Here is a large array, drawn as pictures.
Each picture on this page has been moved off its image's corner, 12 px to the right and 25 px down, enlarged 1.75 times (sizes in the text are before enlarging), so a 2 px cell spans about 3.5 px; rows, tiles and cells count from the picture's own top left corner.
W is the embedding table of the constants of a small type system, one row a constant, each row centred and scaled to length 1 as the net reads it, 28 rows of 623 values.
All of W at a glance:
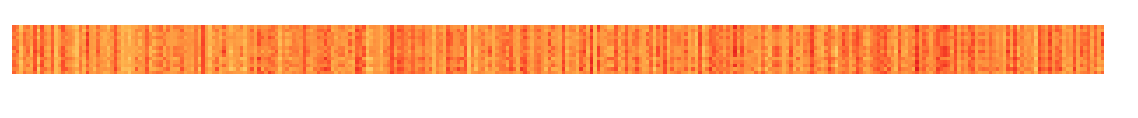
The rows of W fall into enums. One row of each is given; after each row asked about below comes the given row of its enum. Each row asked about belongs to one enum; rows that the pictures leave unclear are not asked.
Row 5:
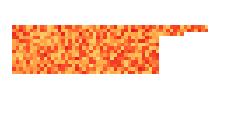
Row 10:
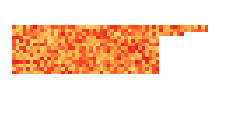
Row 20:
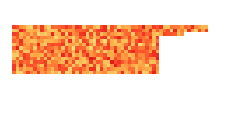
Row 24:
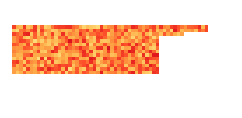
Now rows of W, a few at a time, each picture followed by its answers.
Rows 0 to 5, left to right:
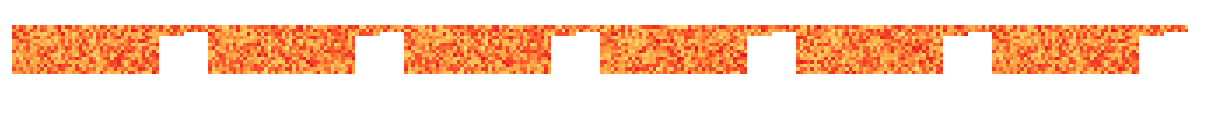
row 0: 5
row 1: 20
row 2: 20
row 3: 24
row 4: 10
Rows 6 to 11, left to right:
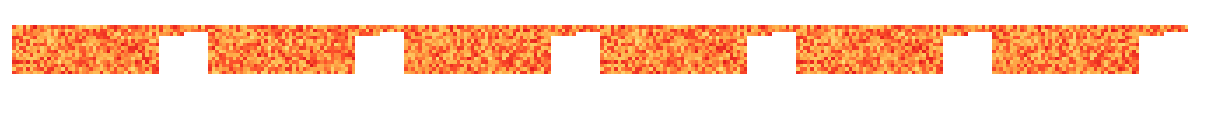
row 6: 10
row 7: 20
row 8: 5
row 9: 10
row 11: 5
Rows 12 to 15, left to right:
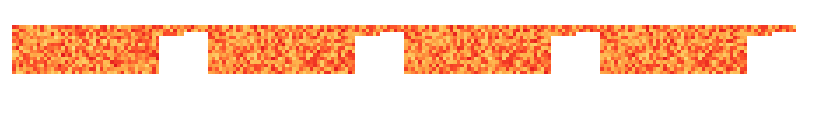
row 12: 20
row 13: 5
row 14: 5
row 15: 5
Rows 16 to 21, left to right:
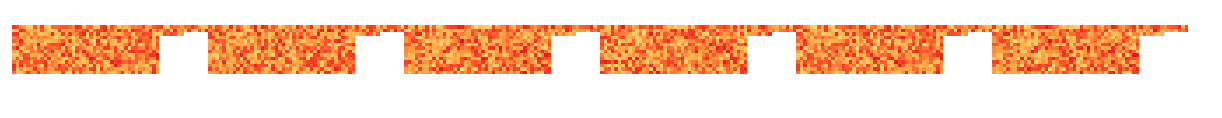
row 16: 20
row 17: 5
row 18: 24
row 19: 10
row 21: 24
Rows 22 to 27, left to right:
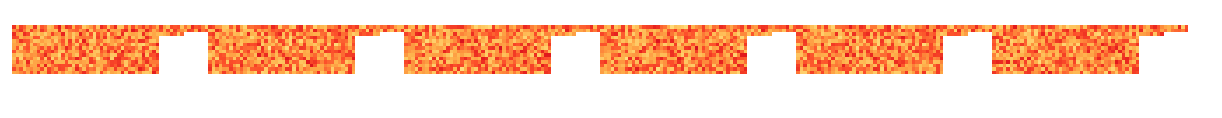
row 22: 5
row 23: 20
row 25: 24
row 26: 20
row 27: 10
